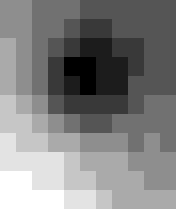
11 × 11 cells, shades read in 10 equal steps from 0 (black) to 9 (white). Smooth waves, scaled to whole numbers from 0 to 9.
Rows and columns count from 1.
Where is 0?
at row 4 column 5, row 4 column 6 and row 5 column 6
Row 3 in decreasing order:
6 5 4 3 3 3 2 2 2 1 1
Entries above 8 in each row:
0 0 0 0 0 0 0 0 0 2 4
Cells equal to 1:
7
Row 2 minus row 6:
-2 -1 -1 1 1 0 0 1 0 -1 -1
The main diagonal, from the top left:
5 5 4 2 1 2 3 5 5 5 6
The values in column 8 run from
1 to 6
